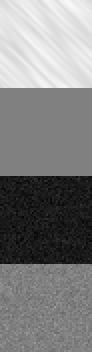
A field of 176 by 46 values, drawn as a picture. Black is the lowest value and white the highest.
The table splits into 4 rows of 1 panel. Panel 1,1: very high, slanting down to the right, faint in contrast. Panel 2,1: middling, flat. Panel 3,1: very low, fine-grained, faint in contrast. Panel 4,1: middling, fine-grained, faint in contrast.
